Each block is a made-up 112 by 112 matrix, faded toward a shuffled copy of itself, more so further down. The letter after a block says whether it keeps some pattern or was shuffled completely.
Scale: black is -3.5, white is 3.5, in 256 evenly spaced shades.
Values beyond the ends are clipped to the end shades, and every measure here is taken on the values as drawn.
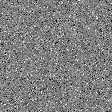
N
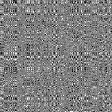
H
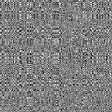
H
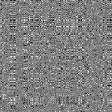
H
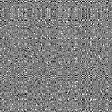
H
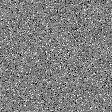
N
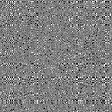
H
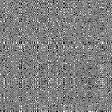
H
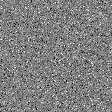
N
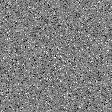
N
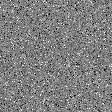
N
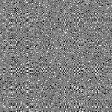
H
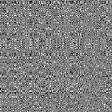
H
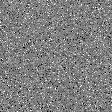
N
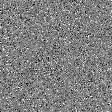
N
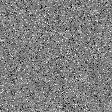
N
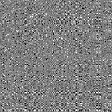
H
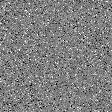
N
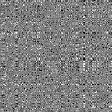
H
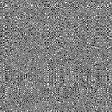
H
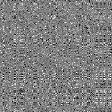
H
